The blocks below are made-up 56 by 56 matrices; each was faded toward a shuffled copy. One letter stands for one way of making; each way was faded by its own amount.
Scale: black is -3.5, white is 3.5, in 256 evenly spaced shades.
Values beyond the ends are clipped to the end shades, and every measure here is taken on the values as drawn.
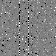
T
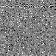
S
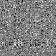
S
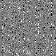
T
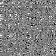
S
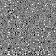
S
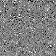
S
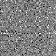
S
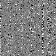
T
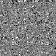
S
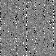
T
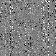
T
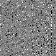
T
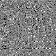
S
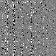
T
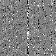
T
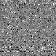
S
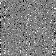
T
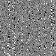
T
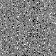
T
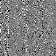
T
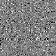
S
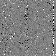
T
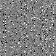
T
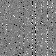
T
